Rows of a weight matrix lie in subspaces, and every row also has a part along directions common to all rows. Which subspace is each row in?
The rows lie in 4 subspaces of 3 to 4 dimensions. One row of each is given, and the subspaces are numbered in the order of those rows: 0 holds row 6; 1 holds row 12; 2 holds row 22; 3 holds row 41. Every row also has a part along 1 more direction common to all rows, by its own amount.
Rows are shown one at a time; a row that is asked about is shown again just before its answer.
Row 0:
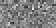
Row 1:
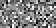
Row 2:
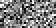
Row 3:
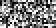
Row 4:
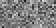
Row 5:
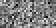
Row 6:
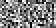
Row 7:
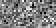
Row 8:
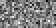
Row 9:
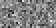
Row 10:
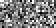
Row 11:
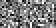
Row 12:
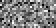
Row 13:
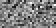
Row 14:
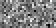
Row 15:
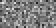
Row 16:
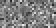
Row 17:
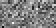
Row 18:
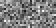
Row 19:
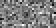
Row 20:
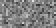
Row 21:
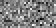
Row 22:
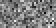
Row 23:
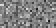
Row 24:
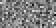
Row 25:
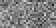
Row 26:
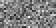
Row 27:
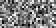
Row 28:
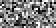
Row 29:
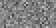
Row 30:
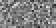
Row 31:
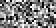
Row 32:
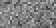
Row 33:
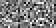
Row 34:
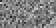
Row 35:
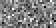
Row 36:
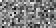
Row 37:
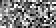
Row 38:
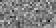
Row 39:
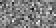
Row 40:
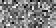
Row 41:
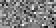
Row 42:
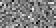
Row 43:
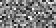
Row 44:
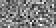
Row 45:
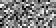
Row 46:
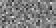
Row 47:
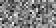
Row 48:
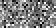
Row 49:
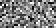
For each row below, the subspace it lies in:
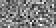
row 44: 0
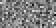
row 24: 3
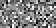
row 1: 3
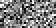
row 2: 0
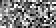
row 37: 2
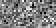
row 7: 2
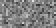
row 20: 2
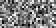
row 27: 2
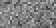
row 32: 1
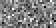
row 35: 2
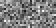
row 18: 0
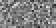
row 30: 1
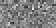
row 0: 1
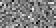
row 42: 3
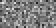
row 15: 3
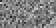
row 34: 3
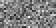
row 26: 0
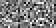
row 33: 0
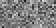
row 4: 1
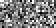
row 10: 0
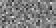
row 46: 3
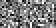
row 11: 0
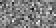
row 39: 3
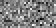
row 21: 0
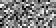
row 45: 0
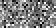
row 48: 1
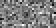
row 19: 2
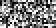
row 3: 2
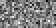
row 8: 3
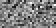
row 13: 1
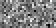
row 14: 2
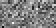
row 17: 1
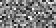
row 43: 3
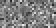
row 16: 2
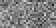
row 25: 1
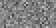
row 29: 1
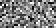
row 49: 3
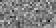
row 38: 3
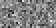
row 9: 0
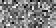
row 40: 1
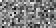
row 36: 1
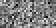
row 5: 2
